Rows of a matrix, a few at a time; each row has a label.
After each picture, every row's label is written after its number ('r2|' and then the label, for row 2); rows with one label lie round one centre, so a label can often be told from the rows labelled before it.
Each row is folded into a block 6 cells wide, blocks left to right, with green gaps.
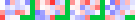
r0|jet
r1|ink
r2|ink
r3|jet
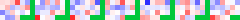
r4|ink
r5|jet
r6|jet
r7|ink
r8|jet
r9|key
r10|jet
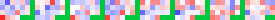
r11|jet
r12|ink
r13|jet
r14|jet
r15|ink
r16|ink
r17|key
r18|ink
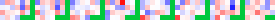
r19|key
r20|key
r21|jet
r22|ink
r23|jet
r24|jet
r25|key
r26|key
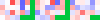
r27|key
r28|ink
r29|key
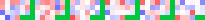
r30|ink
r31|key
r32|jet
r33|ink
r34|ink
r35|jet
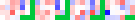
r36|key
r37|key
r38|key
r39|ink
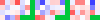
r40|ink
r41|jet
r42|key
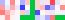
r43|key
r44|ink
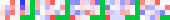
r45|key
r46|ink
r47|jet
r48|jet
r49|ink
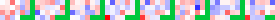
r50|key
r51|ink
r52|ink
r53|jet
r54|jet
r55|key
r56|jet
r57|jet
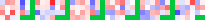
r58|key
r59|ink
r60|key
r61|ink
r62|ink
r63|ink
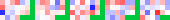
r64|ink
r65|key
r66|key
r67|ink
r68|jet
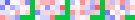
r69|jet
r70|ink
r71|key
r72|ink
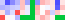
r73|jet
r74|key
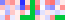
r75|key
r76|ink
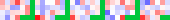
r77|ink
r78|jet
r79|jet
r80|ink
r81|jet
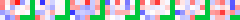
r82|ink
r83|jet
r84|ink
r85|key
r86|ink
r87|ink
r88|key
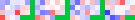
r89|jet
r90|jet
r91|jet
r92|ink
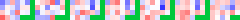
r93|jet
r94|ink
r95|key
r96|key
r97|key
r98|key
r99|key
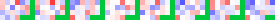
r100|ink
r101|ink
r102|jet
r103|ink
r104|ink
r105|jet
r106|ink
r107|jet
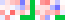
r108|key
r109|key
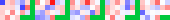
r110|key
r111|ink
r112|ink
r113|key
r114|ink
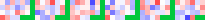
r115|jet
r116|ink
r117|key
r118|jet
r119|ink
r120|ink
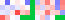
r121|jet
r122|key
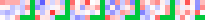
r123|ink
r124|jet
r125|ink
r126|jet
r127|ink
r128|key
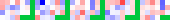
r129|ink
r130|jet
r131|key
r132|ink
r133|key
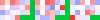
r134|ink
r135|ink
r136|jet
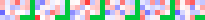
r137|ink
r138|jet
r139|ink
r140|ink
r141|jet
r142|ink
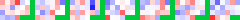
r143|ink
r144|jet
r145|key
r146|jet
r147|jet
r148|ink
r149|jet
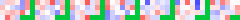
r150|key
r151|ink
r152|ink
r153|ink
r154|jet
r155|key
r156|ink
